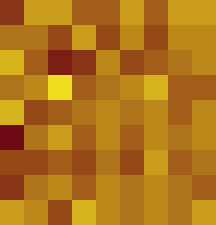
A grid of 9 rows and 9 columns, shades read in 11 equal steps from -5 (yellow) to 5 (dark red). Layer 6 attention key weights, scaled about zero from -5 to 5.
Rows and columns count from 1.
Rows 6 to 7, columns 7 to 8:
-1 0 | -2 1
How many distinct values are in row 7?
4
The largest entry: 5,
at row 6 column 1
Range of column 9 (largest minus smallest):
3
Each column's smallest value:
-3 -2 -5 -3 -1 -2 -3 -2 -2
